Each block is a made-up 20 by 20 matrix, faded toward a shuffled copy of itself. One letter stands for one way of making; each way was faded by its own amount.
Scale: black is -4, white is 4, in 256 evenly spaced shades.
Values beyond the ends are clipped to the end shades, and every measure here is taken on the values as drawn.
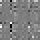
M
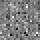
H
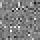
H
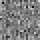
H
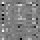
M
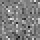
H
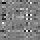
M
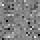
H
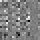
M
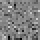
H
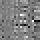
M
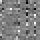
M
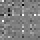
M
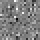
H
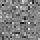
H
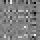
M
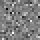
H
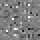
H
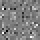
H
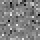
H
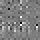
M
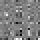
M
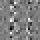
M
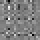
M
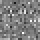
H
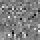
H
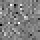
H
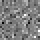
H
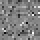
H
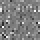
H
